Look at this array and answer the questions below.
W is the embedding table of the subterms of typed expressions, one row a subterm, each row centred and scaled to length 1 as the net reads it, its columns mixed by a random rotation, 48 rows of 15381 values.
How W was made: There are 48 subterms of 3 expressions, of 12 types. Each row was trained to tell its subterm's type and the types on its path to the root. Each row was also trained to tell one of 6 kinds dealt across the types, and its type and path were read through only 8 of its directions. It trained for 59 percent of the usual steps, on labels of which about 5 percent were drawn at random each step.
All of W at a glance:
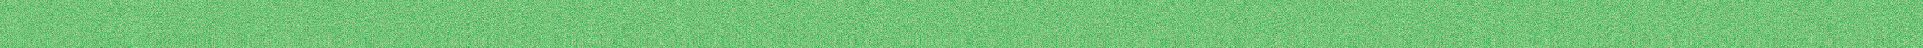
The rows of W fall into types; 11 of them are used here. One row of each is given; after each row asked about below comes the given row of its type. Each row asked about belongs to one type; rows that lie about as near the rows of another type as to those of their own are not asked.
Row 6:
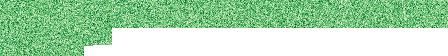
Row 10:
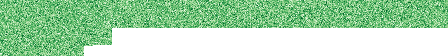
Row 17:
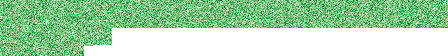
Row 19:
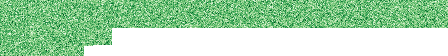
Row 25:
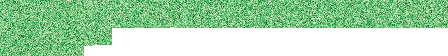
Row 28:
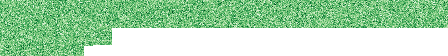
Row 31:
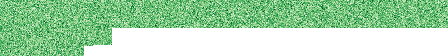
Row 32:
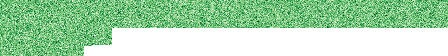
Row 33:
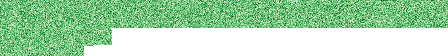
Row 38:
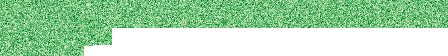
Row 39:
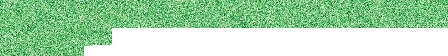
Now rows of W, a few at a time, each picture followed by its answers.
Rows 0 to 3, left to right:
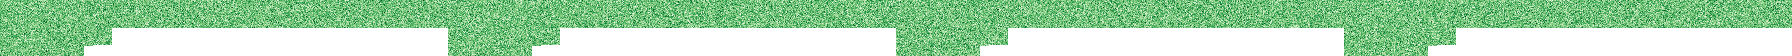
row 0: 19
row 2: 25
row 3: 19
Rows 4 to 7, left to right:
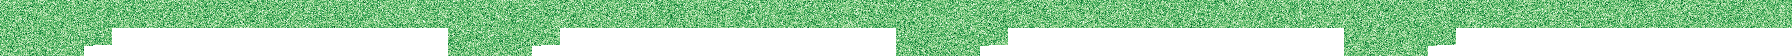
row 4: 33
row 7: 32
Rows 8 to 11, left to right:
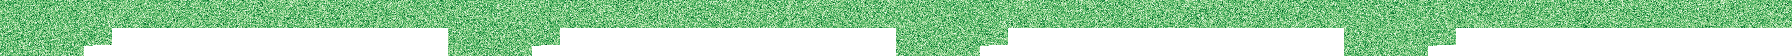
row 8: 38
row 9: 6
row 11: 39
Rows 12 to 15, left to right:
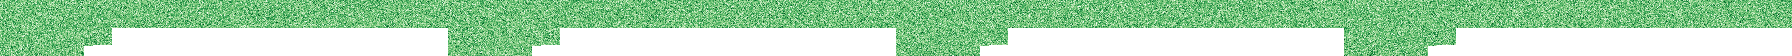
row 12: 31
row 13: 33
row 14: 17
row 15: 32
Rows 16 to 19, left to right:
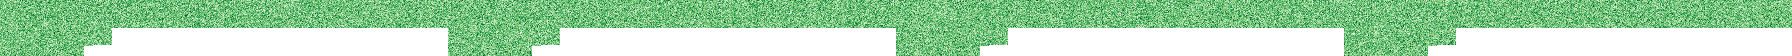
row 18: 31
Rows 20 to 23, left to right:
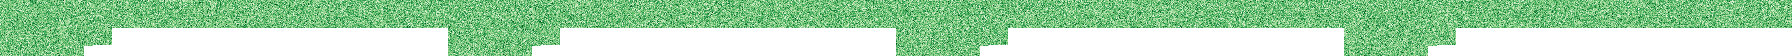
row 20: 39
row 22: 32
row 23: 17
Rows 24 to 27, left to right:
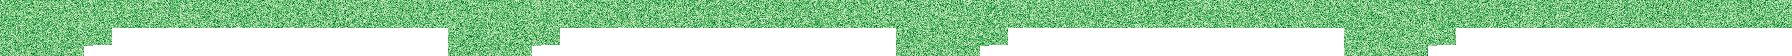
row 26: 31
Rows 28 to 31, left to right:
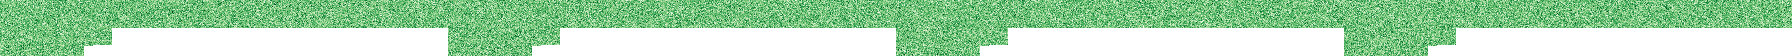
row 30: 31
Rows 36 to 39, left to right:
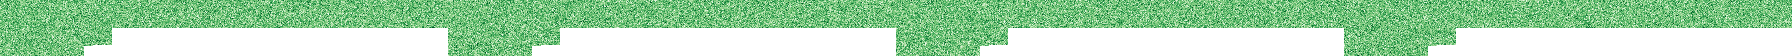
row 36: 6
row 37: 28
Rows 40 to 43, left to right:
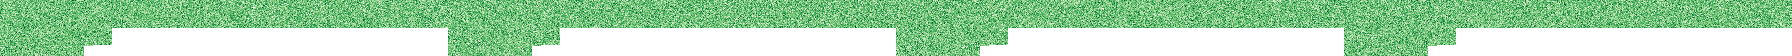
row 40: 39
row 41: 33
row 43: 39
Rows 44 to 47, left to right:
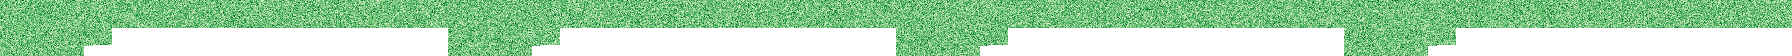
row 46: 6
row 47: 33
